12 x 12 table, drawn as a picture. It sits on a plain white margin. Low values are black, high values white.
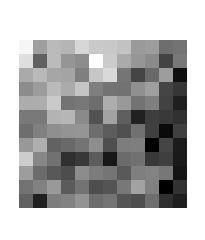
Overall the values sit about 50% of the way up the scale. There is an overall slope up to the top left. The halves do not mirror each other.
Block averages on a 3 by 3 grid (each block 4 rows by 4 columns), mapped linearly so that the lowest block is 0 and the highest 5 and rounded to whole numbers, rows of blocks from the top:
5 5 2
4 3 0
2 2 1
